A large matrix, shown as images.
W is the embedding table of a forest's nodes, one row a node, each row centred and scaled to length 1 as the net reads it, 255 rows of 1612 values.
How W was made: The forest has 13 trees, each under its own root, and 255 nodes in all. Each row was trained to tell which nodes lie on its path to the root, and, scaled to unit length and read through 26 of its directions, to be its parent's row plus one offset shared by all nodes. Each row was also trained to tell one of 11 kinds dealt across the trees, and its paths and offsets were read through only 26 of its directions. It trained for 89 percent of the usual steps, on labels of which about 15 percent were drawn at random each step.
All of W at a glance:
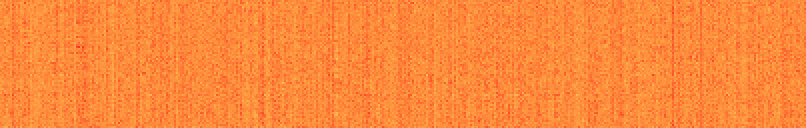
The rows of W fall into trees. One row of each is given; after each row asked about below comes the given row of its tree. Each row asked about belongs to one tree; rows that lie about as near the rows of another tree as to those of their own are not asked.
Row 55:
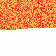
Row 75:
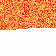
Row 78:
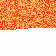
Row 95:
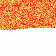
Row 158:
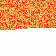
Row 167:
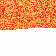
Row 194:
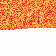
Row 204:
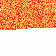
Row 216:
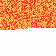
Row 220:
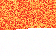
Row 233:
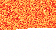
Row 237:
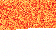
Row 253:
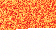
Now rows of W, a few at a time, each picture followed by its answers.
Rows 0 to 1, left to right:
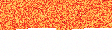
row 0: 220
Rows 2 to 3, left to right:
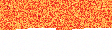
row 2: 233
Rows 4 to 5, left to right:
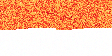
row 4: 253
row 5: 237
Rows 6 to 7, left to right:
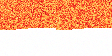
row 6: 55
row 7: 237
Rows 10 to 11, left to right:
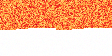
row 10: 216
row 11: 216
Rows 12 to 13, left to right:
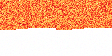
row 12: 220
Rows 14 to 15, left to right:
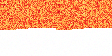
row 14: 75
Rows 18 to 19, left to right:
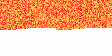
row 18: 220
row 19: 55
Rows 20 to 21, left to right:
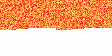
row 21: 95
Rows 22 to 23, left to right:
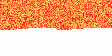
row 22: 194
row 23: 233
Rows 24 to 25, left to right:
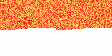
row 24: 167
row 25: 75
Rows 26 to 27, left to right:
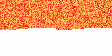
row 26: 55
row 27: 167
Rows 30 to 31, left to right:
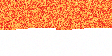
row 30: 55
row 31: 75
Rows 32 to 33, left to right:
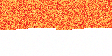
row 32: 55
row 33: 220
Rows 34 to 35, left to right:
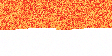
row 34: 75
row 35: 167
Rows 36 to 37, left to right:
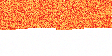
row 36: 167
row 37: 158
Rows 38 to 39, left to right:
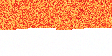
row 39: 75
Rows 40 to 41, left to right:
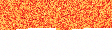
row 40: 237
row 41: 204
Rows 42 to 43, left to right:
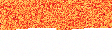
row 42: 237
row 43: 253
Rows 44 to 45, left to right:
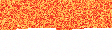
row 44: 158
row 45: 78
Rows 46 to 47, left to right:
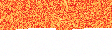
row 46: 55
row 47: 194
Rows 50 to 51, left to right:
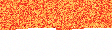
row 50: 220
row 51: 194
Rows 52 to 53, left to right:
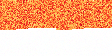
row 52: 55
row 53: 253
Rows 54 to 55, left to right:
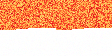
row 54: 233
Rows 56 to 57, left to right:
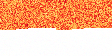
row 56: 253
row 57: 233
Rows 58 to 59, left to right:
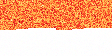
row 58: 237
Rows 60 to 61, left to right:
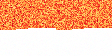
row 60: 204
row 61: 167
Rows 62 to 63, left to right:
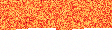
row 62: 95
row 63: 158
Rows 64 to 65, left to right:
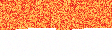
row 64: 204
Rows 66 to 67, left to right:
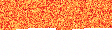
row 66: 55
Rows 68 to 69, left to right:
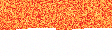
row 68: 233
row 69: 220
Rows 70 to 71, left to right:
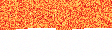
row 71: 233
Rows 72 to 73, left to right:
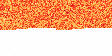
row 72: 194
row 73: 158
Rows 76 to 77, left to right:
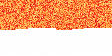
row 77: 253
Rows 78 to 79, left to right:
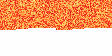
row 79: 233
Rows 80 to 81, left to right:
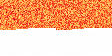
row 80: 237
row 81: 204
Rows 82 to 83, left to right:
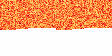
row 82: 220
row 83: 220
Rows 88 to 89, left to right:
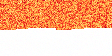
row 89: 204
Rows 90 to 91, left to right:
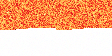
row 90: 237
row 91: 167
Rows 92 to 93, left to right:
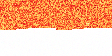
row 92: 95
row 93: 158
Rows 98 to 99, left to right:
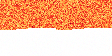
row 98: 158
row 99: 253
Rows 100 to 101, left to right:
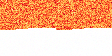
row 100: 75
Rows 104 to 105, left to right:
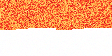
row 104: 253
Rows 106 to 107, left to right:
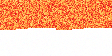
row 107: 233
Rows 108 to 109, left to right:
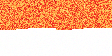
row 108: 233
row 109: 167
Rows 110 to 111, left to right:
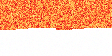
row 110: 55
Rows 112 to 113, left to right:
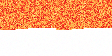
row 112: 167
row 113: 158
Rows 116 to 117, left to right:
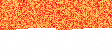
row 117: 167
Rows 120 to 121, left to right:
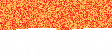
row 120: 220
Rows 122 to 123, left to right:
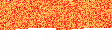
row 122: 158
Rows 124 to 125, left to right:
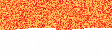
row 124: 95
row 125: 220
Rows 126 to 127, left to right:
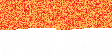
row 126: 55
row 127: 167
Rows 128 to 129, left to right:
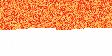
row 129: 75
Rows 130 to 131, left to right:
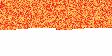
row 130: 220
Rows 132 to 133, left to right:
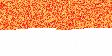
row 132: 220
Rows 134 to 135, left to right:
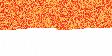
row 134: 167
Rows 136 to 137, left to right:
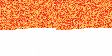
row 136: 216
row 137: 75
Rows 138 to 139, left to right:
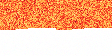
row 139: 95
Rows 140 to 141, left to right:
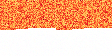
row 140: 167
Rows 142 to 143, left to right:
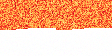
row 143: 194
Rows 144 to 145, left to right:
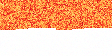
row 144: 75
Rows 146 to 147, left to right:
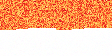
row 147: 55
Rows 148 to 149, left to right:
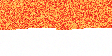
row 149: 233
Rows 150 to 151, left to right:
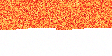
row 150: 75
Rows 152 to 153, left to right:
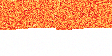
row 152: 237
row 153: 233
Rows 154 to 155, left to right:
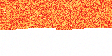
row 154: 216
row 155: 233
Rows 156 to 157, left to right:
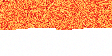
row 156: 220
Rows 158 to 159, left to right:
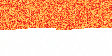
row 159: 220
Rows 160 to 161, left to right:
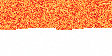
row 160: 237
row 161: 167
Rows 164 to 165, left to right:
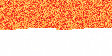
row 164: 158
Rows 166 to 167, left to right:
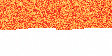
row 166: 253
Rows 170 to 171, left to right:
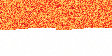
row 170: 253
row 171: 216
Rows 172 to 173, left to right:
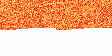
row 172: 253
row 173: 194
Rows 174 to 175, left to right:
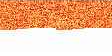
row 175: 194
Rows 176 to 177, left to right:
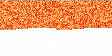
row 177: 253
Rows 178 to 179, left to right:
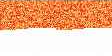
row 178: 158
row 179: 55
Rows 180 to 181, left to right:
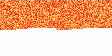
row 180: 233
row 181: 220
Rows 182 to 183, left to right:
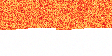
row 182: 167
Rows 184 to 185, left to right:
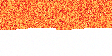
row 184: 220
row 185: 55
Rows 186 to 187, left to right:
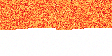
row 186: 253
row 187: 253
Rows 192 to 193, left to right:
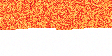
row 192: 216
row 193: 75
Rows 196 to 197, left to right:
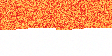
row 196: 158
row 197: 55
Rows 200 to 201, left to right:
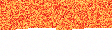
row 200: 216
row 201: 237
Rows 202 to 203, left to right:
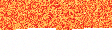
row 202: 216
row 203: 216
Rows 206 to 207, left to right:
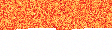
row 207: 75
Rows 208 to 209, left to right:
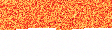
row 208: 253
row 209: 75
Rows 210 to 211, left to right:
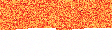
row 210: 253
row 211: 237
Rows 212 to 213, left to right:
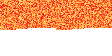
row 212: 167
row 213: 75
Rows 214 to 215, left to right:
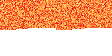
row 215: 220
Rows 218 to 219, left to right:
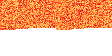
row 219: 237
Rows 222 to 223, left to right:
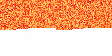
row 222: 55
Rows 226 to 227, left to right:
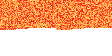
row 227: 75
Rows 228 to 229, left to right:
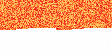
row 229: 194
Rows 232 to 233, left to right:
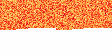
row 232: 55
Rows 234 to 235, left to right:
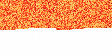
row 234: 75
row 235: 194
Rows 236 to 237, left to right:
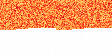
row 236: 158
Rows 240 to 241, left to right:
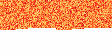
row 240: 167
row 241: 167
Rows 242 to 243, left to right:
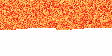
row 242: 233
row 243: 253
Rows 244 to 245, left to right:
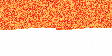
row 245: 75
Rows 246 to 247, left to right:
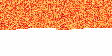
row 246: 55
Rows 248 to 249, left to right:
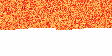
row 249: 75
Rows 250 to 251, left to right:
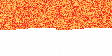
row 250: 220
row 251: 167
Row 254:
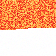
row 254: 78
